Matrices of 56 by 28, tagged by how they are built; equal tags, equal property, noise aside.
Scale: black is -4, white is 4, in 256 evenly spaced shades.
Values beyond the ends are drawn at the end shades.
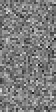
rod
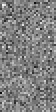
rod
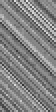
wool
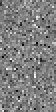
rod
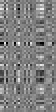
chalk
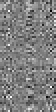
chalk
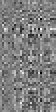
chalk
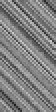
wool
